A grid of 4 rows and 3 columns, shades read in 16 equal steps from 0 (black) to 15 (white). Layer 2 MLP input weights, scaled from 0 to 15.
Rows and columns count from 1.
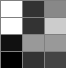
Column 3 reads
8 12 9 4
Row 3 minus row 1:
-14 6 1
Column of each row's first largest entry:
1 1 2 3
